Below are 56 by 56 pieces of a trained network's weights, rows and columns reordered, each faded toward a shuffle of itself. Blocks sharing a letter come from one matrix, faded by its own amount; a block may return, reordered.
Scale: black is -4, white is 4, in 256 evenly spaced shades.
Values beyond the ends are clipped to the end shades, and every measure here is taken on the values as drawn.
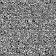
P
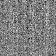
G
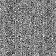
G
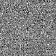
P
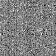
G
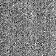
G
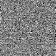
P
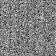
G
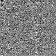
P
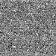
P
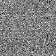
P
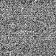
P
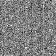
G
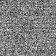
P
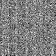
G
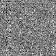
P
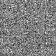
P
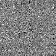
P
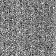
G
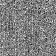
G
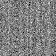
G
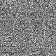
P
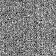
G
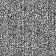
G
